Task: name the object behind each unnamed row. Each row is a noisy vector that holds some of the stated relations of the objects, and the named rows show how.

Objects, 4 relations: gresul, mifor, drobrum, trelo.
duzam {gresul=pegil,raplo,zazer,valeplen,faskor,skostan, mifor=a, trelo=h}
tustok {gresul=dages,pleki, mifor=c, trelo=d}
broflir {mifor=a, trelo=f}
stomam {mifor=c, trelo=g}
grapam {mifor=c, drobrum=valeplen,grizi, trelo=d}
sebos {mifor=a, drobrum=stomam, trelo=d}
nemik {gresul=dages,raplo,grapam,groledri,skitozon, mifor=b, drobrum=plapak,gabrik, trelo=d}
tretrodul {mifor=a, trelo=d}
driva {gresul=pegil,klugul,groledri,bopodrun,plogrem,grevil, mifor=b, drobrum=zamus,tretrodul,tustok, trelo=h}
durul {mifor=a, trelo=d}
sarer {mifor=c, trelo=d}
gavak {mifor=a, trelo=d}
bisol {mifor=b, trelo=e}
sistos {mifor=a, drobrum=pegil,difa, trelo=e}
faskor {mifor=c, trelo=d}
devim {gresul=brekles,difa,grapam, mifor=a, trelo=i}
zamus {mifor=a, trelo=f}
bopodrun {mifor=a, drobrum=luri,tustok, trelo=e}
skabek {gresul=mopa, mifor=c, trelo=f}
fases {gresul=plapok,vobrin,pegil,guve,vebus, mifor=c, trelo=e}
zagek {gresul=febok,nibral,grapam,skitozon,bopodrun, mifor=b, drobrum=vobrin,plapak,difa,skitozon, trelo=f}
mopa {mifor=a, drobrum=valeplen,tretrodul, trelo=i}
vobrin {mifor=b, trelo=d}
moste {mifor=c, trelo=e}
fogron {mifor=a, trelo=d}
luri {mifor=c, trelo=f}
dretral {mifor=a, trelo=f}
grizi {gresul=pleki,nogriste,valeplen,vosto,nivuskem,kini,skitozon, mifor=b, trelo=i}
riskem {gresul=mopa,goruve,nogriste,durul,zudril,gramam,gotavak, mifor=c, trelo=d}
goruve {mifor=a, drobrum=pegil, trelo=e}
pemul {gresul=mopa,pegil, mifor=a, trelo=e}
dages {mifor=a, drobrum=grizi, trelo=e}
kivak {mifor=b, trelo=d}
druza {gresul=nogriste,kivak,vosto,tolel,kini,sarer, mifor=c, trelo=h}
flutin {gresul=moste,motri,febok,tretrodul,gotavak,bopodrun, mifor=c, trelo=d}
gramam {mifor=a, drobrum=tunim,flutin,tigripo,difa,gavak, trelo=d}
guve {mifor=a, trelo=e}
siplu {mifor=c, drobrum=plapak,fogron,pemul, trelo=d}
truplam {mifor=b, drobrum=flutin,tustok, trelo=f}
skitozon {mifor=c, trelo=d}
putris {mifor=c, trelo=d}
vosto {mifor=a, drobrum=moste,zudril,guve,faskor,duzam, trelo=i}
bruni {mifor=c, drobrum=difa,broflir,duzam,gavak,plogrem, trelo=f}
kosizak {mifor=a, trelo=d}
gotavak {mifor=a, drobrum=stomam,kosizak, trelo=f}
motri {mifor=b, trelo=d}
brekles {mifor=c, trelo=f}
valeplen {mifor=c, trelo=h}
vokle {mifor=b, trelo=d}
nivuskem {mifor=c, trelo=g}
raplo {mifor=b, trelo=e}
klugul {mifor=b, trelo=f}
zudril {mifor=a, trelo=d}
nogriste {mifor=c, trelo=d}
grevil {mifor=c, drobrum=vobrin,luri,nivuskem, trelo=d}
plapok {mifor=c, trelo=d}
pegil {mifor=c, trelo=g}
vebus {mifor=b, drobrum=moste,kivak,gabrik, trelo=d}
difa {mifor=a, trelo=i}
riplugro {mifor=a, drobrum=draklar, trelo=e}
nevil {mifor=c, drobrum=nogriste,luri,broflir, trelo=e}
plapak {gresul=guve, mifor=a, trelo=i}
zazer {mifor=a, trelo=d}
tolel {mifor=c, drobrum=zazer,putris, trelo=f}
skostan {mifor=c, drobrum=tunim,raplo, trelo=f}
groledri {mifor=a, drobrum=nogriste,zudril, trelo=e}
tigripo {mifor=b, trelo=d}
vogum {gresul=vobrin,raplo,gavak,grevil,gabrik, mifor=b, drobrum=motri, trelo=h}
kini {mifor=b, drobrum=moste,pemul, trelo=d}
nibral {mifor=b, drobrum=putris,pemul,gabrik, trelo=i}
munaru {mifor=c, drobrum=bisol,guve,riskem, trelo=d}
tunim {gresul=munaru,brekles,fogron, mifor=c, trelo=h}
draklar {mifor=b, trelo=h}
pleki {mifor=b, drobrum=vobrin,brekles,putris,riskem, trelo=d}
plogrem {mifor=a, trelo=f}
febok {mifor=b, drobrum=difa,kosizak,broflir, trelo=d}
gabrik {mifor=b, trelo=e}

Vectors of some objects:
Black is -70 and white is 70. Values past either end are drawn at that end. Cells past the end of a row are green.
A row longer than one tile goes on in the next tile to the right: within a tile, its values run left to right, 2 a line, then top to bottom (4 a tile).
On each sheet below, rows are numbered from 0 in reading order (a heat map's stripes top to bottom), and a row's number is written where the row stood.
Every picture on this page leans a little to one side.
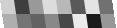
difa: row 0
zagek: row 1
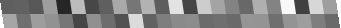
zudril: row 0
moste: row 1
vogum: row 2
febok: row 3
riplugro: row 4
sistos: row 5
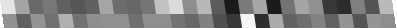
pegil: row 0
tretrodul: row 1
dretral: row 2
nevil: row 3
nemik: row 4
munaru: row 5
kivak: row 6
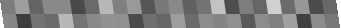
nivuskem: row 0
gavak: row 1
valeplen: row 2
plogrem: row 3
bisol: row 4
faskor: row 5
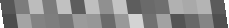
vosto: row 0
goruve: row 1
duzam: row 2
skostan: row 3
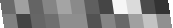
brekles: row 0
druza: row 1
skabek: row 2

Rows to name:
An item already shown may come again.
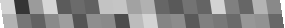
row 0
difa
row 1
tigripo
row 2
mopa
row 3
draklar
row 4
riplugro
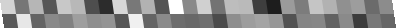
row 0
driva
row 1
fases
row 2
driva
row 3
bruni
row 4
riskem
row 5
truplam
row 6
stomam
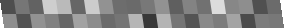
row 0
bisol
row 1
gotavak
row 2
grizi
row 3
klugul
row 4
nogriste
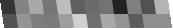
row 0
pleki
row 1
duzam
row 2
kivak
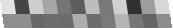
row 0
febok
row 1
dages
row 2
difa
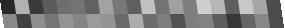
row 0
putris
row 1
guve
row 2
dages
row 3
truplam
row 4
tolel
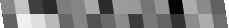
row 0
pemul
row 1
grapam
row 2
luri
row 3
vebus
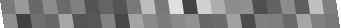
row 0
nivuskem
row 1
skitozon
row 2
vosto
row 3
febok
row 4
nogriste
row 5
groledri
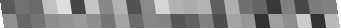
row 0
raplo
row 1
gramam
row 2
broflir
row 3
skostan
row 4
tustok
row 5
devim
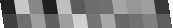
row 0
siplu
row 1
duzam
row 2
grevil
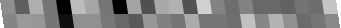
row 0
sebos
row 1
nibral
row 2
gabrik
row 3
bopodrun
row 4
plapak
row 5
raplo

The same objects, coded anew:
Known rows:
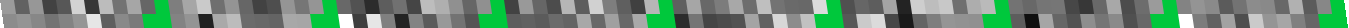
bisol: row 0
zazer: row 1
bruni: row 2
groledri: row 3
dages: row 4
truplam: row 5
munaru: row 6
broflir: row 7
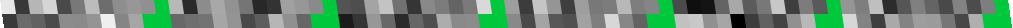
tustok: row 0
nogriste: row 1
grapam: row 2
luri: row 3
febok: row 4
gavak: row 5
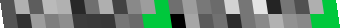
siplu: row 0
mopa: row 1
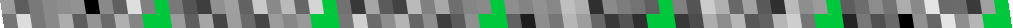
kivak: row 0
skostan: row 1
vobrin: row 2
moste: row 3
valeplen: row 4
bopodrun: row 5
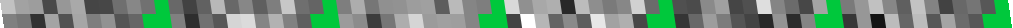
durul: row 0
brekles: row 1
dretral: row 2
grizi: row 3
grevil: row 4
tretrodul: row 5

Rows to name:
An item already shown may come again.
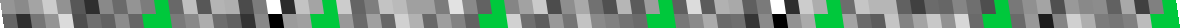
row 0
putris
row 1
nemik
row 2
skabek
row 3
plogrem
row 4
nemik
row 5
devim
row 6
guve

